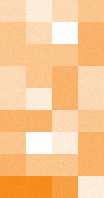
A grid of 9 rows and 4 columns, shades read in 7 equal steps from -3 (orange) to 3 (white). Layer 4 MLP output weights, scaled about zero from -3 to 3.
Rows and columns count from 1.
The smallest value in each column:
-3 -3 -2 -1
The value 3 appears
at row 2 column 3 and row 7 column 2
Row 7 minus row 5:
-1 1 3 -2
